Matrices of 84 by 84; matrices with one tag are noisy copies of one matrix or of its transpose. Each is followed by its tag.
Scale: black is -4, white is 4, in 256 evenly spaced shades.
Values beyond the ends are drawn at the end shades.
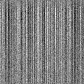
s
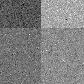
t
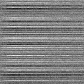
s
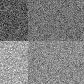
t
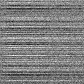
s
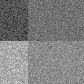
t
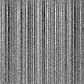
s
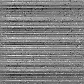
s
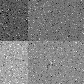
t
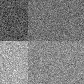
t
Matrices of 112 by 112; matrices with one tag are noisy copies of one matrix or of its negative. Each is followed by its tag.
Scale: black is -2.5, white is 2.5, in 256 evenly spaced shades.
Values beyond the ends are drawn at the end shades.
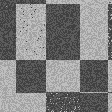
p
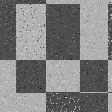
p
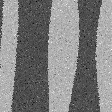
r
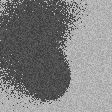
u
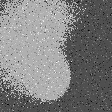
u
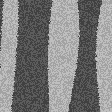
r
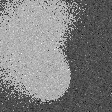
u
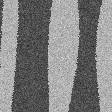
r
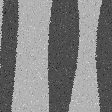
r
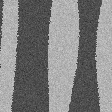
r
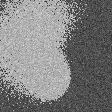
u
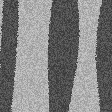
r
